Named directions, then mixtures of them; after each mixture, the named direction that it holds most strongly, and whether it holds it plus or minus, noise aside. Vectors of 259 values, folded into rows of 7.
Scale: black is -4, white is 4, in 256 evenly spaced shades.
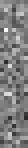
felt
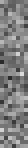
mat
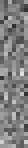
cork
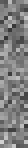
cork, plus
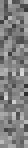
cork, plus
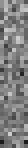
cork, minus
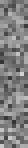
mat, plus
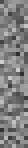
mat, minus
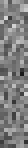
cork, minus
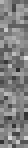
felt, plus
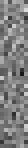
cork, minus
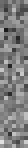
felt, minus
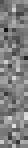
felt, minus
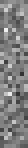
felt, plus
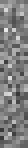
felt, plus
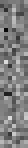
felt, minus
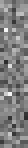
felt, plus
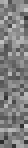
cork, minus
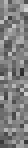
cork, minus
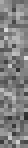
felt, plus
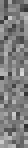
cork, plus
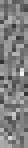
cork, plus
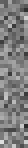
cork, plus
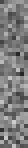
mat, minus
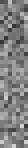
cork, plus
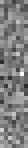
mat, plus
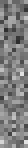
cork, plus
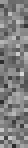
mat, plus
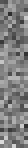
mat, minus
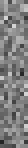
cork, minus
